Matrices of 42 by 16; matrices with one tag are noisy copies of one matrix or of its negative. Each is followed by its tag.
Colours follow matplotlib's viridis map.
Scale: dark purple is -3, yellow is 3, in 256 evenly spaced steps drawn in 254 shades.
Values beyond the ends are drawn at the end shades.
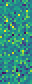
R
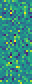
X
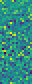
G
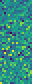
G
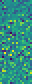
G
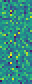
X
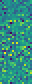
G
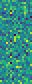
X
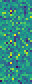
X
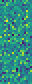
R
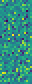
R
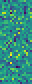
X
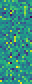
X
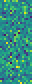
X
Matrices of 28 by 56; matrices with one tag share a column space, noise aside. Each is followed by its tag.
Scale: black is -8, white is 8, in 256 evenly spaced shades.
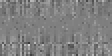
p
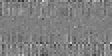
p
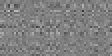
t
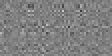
t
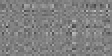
t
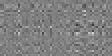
t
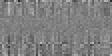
p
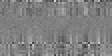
p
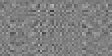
t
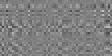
t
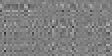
t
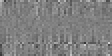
p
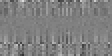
p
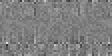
p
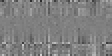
p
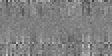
p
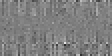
p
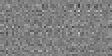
t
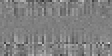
p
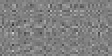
t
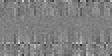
p
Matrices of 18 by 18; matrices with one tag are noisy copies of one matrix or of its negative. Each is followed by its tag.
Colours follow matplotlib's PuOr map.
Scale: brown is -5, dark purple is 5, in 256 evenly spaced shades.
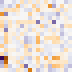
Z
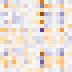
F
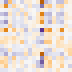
F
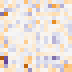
Z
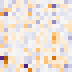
Z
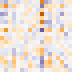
F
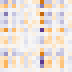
F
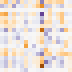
F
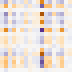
F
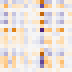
F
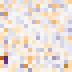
Z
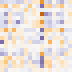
F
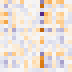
F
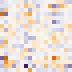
Z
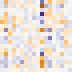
F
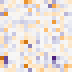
Z
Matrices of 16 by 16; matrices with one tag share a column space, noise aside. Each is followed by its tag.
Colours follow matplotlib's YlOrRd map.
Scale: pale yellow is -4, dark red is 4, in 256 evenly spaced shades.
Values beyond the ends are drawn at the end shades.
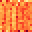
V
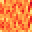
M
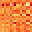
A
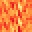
M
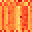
V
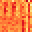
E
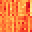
E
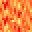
M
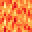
M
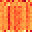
V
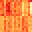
E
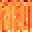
V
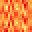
M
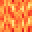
M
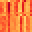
E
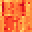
E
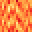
M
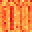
V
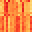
E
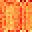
V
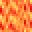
M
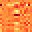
A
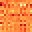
A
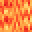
M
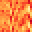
M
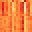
E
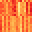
E
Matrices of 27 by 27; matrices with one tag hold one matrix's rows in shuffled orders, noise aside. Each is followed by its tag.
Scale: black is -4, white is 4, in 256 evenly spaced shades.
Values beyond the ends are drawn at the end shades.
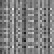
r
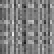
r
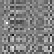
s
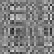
s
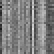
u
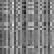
r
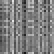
r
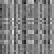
r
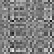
s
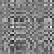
s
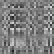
s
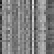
u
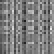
r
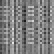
r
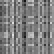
r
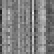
u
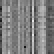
u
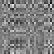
s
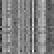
u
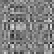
s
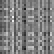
r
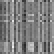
r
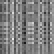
r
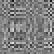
s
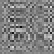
s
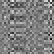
s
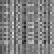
r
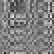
s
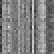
u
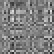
s
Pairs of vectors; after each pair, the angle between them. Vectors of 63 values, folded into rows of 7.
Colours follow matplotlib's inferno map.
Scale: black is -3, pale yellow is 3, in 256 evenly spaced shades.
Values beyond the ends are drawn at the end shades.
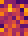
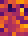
nearly opposite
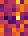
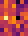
nearly opposite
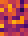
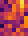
partly opposed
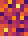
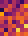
partly opposed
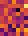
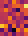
nearly parallel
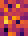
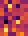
nearly opposite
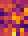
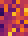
partly aligned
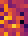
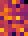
partly aligned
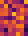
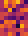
orthogonal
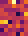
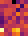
partly opposed
